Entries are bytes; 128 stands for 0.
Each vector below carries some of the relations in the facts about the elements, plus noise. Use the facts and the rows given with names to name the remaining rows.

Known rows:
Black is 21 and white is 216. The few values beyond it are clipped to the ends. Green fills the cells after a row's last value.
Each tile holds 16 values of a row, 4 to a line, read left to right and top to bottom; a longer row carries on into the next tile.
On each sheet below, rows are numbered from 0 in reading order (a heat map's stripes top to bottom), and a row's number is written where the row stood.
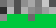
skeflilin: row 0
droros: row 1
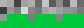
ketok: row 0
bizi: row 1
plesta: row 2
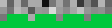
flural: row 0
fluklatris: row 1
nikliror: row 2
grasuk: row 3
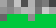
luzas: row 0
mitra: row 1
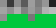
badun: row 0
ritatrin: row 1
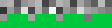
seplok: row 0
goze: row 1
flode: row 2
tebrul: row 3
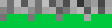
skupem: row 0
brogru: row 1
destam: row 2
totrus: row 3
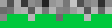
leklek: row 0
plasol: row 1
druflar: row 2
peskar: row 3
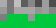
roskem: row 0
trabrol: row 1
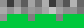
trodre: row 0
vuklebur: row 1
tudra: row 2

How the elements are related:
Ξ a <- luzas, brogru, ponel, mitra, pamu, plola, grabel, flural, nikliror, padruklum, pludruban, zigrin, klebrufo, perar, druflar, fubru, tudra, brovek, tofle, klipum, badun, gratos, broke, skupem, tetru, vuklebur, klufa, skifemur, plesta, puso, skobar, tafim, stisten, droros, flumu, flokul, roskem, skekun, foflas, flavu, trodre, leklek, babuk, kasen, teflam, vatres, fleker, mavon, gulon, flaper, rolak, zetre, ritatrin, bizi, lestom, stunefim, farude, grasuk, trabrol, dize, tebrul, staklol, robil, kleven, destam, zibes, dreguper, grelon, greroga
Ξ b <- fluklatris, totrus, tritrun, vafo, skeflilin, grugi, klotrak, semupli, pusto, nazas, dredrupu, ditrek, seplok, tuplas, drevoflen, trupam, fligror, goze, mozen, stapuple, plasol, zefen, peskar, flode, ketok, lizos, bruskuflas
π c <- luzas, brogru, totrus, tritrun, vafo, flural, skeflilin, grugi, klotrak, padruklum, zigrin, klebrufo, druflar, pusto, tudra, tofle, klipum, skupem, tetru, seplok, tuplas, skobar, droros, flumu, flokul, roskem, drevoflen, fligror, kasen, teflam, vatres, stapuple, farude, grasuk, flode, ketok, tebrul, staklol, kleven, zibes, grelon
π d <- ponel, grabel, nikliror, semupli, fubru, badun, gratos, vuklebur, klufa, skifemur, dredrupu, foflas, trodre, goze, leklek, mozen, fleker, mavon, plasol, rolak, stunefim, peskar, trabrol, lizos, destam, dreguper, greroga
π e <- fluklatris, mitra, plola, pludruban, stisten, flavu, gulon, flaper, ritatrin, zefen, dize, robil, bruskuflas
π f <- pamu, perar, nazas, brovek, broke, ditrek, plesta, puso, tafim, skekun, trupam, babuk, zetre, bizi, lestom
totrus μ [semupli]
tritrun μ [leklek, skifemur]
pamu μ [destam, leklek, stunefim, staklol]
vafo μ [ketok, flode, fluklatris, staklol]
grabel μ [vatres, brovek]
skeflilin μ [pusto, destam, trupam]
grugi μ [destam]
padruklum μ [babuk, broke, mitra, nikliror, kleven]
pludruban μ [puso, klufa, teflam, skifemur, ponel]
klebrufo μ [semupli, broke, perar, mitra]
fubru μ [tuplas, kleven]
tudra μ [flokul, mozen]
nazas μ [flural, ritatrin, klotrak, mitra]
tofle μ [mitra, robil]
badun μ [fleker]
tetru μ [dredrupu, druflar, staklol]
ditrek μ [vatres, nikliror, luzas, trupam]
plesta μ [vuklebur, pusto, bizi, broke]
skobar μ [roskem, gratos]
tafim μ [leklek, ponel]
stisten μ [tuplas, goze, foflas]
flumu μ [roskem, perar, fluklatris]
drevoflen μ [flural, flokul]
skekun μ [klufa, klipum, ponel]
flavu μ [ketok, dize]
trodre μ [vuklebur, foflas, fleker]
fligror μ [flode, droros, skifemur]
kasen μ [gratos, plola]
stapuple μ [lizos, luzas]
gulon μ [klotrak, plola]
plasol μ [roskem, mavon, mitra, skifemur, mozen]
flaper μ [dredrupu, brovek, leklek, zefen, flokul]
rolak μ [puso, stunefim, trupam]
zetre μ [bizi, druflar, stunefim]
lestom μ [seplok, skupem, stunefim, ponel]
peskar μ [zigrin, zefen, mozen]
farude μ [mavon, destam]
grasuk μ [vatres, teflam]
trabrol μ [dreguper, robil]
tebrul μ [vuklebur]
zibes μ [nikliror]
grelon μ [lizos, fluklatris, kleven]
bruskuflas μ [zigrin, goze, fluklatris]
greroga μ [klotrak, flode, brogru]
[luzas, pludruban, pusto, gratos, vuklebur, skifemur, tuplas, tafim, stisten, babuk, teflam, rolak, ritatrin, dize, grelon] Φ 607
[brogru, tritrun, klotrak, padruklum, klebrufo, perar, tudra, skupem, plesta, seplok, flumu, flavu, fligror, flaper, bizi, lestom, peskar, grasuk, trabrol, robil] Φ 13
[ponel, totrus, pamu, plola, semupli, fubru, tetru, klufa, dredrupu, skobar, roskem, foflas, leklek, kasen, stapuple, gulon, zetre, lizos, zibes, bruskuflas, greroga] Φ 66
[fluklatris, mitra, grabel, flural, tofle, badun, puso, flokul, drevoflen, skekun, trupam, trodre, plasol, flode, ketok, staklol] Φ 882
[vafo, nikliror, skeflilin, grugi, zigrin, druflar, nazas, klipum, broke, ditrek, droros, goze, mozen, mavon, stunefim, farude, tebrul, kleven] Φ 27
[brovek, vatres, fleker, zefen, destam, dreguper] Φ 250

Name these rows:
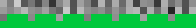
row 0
broke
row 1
flaper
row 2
nazas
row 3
tetru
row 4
foflas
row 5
drevoflen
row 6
grugi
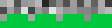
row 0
klotrak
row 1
zefen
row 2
fubru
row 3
klufa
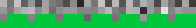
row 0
perar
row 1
tofle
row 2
pludruban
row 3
teflam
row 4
puso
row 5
trupam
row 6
rolak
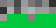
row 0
tritrun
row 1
stisten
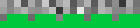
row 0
kleven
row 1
babuk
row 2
pusto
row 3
staklol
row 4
skekun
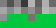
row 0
flavu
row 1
flokul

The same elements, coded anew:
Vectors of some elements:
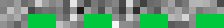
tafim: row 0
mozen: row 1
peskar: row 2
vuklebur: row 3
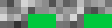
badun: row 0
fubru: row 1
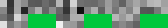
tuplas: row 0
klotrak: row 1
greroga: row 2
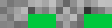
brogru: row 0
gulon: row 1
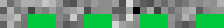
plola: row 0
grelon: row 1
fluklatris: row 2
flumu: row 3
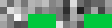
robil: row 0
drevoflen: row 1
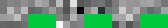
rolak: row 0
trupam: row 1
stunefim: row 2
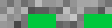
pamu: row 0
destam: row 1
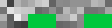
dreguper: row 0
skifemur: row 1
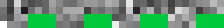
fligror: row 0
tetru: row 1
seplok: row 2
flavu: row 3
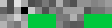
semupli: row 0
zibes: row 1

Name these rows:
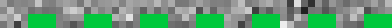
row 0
broke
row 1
skupem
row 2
mitra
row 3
vatres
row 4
skekun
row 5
nazas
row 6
tudra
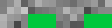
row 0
lestom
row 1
farude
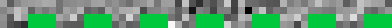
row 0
tofle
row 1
grabel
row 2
zigrin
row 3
ditrek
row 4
pusto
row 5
perar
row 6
foflas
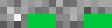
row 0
nikliror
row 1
roskem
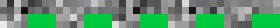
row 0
bruskuflas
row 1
babuk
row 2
vafo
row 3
dredrupu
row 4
grasuk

